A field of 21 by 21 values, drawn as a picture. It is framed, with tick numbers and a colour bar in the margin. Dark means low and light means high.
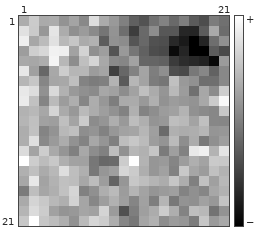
Neither half mirrors the other. One dip sinks in the top right. The top right is the ninth with the lowest average. There are no regular stripes. No single row or column stands out from its neighbours.
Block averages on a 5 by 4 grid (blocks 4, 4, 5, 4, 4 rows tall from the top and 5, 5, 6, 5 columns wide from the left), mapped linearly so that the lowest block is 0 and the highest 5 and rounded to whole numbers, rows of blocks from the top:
5310 | 4332 | 4344 | 5344 | 5433
